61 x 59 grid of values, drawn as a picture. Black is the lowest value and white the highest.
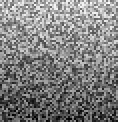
Average level on the scale: 50%. Odd rows or columns: none. Slope: up to the top. Grain: fine. Stripes: none.
